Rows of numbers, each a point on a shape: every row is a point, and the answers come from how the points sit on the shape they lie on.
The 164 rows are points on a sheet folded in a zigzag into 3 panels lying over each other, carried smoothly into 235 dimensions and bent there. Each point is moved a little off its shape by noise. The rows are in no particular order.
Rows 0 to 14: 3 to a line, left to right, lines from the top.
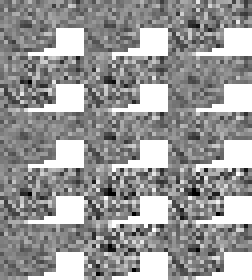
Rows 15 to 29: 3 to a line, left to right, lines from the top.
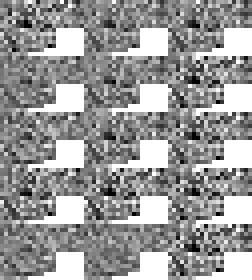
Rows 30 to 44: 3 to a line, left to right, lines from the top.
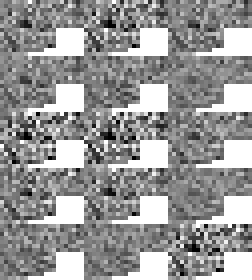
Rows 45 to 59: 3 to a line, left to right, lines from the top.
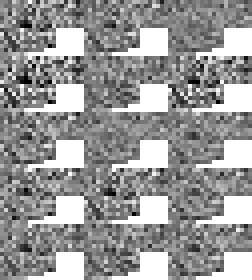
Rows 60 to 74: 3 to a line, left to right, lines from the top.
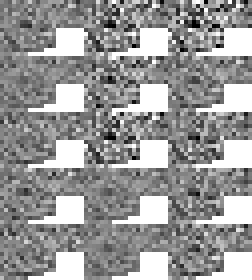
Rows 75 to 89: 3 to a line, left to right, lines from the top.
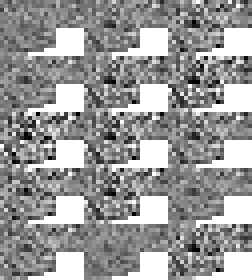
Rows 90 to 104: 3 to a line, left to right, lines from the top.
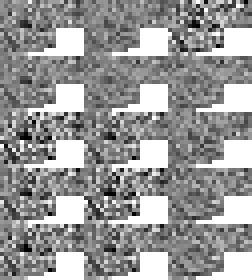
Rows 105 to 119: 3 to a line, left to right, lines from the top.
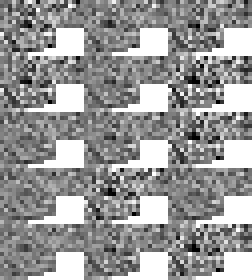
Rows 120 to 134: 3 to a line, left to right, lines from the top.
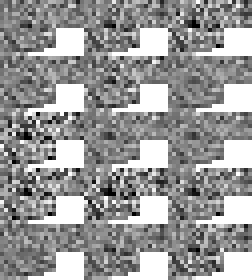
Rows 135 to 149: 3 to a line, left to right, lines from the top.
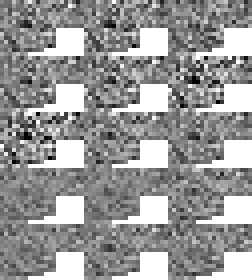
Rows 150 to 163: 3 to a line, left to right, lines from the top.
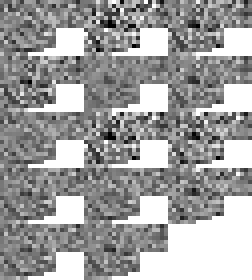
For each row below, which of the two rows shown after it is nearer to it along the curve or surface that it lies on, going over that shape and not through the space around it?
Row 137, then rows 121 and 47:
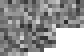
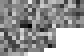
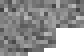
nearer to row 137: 47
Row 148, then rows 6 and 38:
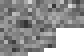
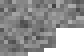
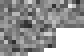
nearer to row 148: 6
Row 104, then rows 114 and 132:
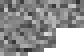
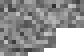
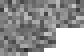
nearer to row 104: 132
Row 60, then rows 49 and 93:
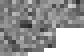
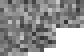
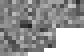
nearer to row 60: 93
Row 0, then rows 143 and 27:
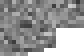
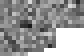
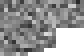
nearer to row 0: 143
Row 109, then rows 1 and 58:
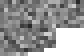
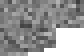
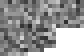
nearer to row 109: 58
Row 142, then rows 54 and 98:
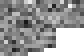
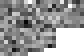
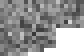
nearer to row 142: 54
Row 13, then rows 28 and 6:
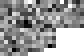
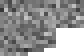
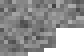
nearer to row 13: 6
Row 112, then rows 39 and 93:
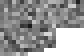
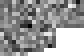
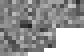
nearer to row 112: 39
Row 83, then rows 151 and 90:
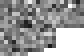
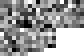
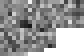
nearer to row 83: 151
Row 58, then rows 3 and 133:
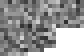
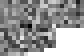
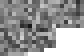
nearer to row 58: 3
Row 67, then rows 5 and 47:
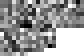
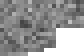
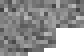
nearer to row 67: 47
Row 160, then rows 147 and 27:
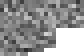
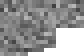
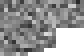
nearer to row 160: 27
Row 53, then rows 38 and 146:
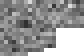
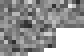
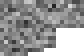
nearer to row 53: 146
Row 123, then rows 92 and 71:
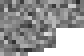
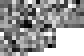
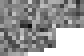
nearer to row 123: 92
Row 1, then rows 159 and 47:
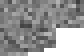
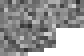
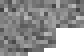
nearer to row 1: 47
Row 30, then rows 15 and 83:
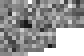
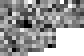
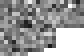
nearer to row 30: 15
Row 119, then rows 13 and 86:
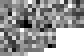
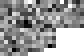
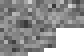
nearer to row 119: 13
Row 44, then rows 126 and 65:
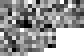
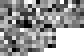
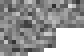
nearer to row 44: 126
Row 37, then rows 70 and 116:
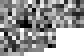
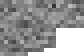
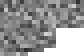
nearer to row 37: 70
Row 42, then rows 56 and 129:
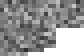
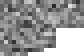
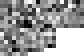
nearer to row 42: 56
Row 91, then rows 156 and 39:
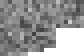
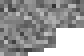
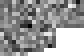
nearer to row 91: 156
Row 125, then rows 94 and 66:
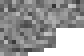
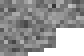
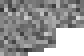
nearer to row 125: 66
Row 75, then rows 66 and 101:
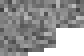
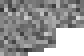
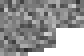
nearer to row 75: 66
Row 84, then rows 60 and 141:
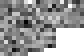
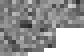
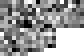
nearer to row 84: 141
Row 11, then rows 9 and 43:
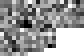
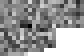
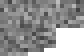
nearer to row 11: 9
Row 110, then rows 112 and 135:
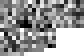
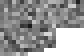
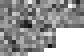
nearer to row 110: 135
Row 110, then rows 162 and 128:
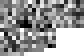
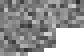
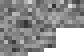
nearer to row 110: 128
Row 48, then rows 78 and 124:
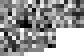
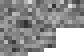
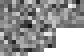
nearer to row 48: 78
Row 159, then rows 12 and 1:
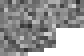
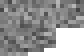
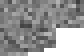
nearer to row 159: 12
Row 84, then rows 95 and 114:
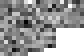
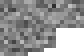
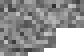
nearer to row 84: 95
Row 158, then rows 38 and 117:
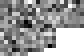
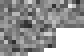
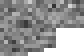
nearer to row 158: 38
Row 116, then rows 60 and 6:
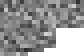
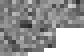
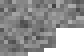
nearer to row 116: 60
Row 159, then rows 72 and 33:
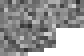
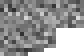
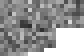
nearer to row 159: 72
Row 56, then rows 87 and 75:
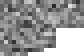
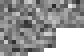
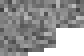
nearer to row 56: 87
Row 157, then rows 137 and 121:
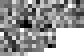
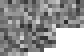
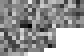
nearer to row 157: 121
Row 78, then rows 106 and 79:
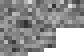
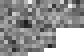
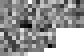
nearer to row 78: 106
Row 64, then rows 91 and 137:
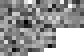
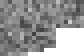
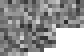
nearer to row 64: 91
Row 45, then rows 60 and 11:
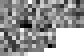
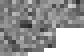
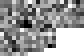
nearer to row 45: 11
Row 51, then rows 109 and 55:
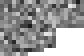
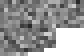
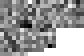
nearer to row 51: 109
